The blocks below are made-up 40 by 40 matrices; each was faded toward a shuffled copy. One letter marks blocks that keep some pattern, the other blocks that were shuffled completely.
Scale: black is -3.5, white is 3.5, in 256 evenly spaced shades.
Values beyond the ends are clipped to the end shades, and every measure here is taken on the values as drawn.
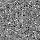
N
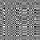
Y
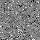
N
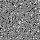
N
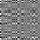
Y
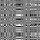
Y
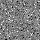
N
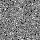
N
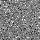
N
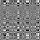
Y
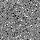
N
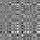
Y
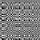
Y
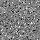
N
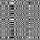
Y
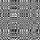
Y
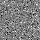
N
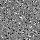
N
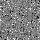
N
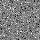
N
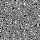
N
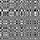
Y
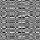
Y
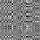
Y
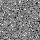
N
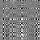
Y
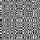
Y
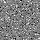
N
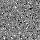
N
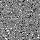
N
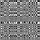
Y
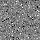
N
